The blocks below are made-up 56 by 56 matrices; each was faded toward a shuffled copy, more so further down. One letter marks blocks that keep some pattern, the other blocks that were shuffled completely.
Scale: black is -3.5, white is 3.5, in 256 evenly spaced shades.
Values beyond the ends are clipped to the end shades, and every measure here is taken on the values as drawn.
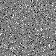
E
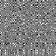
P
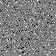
E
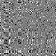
P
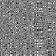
P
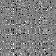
P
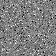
E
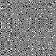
P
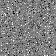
E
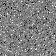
E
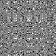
P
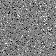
E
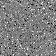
E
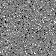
E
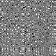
P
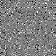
P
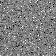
E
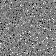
E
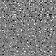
P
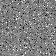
E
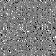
P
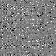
P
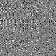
P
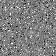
E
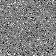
E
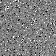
E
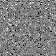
P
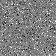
E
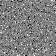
E
